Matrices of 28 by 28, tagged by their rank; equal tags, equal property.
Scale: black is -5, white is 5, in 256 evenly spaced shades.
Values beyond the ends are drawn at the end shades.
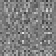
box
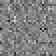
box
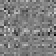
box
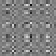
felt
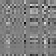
felt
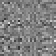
box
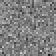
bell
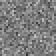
bell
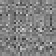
box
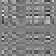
felt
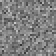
bell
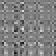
felt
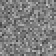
bell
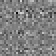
box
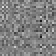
box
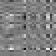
felt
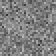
bell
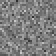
bell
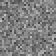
bell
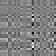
felt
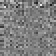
box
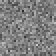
bell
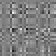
felt
